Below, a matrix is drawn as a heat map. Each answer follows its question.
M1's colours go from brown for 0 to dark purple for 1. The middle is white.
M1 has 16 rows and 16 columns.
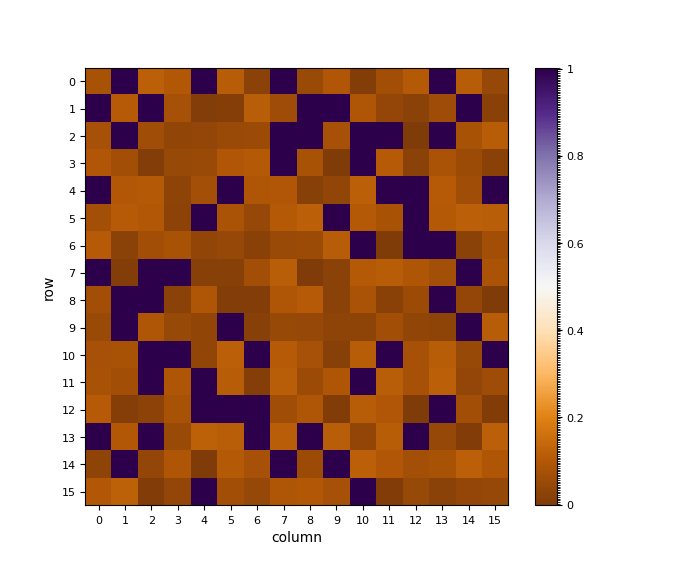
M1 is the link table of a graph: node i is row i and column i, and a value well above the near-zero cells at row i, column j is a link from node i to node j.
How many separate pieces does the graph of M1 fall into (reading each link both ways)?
1
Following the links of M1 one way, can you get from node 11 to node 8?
yes
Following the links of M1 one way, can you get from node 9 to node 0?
yes
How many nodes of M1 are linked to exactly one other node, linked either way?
0
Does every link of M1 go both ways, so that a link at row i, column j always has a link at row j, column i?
yes
